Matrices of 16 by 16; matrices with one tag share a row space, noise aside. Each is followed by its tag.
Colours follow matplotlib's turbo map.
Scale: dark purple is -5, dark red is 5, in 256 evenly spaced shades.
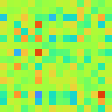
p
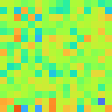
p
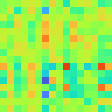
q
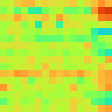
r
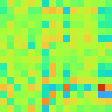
q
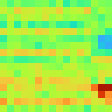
r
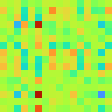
p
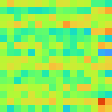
r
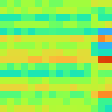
r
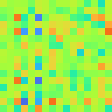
p
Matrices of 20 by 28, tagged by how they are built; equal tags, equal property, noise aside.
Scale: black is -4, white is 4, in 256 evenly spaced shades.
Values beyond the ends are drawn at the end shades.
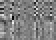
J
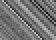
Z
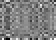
J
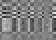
J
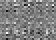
J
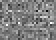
J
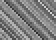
Z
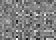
J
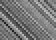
Z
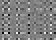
J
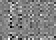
J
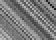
Z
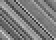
Z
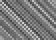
Z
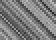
Z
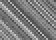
Z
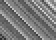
Z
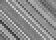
Z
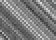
Z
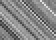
Z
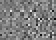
J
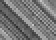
Z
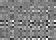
J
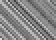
Z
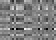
J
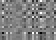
J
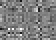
J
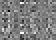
J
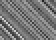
Z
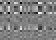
J
